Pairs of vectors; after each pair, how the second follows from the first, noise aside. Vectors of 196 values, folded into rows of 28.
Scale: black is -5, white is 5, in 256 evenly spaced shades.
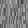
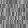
negated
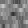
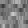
negated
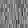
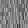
wrapped around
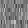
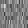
wrapped around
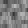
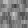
negated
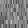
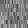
negated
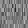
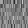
wrapped around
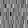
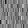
wrapped around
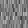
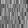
wrapped around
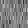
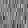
wrapped around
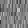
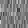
negated
